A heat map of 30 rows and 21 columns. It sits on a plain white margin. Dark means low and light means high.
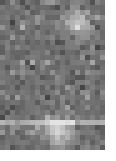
There are two bumps. On average the colour sits 50% of the way up the scale. The ninth with the highest average is the bottom middle. Row 25 differs from the rows beside it. The values are skewed, with a long tail toward high values.
